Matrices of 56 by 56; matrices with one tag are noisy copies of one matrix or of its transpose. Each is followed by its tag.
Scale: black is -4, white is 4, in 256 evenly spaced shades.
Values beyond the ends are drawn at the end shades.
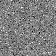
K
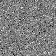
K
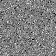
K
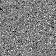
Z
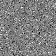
K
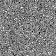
K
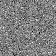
K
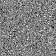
Z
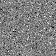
Z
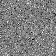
K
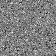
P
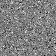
P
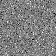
K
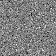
Z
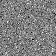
K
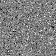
Z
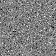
Z
